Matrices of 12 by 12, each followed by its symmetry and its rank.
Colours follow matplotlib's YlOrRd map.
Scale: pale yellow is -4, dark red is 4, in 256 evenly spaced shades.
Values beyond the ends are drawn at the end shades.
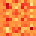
neither, rank two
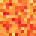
neither, full rank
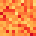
neither, full rank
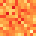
symmetric, full rank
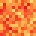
neither, full rank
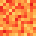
symmetric, full rank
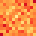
symmetric, full rank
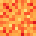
symmetric, full rank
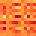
neither, rank two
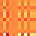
neither, rank one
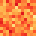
neither, full rank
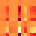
neither, rank one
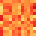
neither, rank two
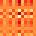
neither, rank one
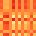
neither, rank one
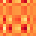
neither, rank one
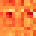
neither, rank two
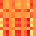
neither, rank one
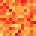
neither, full rank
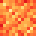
symmetric, full rank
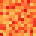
neither, full rank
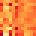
neither, rank two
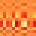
neither, rank one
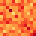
symmetric, full rank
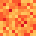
symmetric, full rank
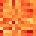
neither, rank two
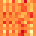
neither, rank two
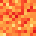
neither, full rank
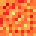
symmetric, full rank
